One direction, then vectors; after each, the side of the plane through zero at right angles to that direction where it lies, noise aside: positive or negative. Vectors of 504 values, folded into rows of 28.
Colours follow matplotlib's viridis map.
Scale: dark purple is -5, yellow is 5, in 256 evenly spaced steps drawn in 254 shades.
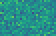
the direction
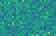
positive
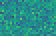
negative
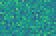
positive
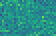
positive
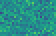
negative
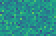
negative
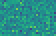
positive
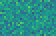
positive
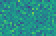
negative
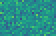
positive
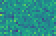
negative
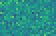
positive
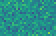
positive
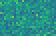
positive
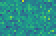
positive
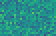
negative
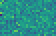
positive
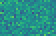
positive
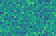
negative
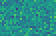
negative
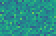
negative
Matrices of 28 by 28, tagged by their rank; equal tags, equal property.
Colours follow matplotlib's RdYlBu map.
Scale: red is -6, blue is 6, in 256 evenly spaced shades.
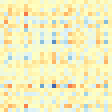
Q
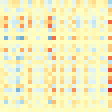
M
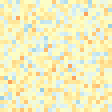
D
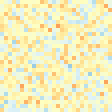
D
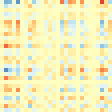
M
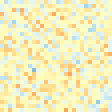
D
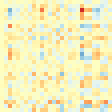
Q
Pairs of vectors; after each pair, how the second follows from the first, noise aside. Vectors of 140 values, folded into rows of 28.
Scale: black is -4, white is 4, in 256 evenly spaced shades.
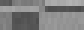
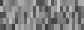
shuffled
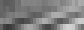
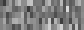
shuffled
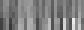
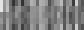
wrapped around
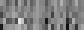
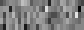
shuffled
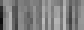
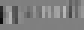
partly zeroed
